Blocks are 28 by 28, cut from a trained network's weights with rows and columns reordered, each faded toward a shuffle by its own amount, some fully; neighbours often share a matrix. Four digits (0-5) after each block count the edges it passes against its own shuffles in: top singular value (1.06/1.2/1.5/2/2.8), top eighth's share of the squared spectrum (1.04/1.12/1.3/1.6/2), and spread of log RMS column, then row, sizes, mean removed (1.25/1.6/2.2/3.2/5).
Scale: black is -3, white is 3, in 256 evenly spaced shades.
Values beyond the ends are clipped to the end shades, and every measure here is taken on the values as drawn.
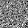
2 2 0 1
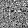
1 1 0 0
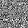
2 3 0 1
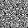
3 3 0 1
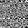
3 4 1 2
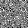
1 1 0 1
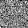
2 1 0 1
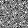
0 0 0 0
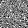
1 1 0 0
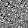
2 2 0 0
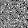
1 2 0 1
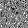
0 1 0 0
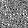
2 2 0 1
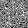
0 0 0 0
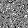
0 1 0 0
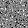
0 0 0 0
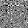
2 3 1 2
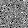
0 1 0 0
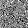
0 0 0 0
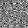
3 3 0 1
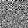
3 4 0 2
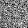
1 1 0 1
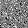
0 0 0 0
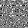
3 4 0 2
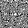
2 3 0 1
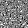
0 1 0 0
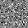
2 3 0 2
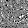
2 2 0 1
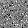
1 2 0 0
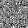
2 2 0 1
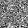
2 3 0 2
